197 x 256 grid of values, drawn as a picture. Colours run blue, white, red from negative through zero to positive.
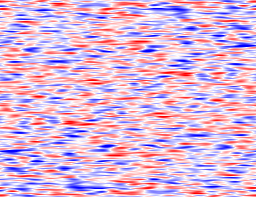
Streaks run across, left to right. It looks the same turned upside down. There is no overall slope. Overall the values sit about 50% of the way up the scale.
